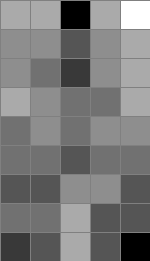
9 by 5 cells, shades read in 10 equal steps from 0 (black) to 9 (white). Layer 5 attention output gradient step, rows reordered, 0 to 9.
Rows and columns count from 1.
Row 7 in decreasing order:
5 5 3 3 3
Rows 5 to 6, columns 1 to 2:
4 5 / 4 4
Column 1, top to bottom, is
6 5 5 6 4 4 3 4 2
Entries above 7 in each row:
1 0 0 0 0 0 0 0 0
